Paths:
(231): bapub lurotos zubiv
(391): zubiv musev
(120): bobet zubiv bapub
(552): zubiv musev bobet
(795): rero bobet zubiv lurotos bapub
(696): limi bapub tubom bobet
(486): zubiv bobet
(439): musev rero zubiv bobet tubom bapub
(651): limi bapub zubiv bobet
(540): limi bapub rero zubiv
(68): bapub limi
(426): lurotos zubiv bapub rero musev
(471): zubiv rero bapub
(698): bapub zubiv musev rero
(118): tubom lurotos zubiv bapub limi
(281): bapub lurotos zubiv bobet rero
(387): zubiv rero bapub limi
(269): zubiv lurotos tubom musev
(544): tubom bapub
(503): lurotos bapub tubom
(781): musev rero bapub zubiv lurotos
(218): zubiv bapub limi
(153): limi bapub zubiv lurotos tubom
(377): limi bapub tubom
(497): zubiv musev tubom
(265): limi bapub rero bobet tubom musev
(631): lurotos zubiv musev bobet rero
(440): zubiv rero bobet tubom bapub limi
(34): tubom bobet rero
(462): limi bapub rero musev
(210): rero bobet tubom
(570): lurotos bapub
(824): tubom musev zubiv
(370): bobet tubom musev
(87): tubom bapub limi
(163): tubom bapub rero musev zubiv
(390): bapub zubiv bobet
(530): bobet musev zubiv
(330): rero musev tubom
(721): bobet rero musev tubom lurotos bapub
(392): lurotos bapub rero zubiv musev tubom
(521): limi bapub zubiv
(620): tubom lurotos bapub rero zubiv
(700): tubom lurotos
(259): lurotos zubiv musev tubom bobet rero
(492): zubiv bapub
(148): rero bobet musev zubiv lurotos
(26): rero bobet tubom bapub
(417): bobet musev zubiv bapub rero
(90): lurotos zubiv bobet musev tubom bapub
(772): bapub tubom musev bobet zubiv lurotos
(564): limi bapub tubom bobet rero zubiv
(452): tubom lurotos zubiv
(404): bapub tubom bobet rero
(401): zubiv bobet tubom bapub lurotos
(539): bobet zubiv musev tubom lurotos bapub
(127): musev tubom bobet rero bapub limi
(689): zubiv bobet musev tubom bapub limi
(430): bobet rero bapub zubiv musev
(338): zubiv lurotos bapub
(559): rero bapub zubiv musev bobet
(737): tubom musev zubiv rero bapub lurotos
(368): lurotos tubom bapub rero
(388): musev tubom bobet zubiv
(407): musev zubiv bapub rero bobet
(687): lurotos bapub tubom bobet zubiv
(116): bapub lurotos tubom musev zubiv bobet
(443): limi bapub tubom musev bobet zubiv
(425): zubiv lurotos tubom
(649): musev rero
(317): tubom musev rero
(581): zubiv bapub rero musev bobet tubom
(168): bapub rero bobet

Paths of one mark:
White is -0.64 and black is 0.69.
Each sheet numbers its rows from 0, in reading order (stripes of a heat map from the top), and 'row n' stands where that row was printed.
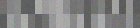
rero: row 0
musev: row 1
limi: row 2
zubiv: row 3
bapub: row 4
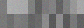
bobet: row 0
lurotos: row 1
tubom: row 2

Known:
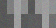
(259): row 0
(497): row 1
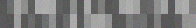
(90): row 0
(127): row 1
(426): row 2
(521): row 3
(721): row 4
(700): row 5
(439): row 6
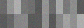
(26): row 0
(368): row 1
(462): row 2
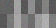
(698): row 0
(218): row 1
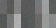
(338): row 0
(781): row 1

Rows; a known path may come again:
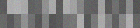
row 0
(127)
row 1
(700)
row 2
(649)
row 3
(698)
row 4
(492)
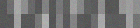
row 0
(90)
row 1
(338)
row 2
(544)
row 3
(426)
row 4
(497)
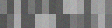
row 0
(281)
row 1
(387)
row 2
(721)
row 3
(486)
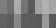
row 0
(404)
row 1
(539)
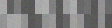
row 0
(521)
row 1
(439)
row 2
(407)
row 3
(368)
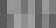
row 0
(391)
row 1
(87)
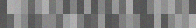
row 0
(552)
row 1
(26)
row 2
(218)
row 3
(570)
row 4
(168)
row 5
(259)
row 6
(462)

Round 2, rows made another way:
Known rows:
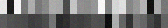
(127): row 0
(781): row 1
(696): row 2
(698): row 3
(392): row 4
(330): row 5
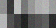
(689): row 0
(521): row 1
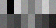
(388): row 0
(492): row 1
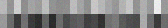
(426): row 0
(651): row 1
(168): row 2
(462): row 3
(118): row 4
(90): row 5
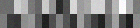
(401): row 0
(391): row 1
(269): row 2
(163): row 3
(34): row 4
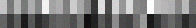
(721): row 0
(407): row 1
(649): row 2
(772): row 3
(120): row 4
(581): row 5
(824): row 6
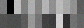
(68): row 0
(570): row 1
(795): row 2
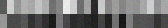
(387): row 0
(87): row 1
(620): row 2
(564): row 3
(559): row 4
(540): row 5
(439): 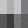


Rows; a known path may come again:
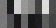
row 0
(497)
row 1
(772)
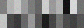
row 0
(486)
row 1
(391)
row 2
(687)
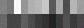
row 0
(390)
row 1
(737)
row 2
(377)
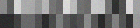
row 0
(443)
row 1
(824)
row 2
(452)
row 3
(700)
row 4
(269)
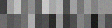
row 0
(231)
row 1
(440)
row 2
(210)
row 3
(559)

